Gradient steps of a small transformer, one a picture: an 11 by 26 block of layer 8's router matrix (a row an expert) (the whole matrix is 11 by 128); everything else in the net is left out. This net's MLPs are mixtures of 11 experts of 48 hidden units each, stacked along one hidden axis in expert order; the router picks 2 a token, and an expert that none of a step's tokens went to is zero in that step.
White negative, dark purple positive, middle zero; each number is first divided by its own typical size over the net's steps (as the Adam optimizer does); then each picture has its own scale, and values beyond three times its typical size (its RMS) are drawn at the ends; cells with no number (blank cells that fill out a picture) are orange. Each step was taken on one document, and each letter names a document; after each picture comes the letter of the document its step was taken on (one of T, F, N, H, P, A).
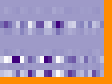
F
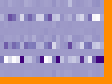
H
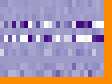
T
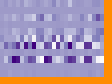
H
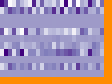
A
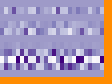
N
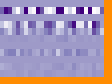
T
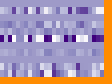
T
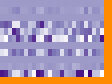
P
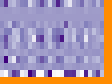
F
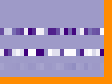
N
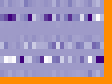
H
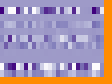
T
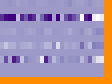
H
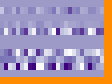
N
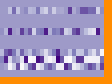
N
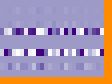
N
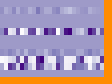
N
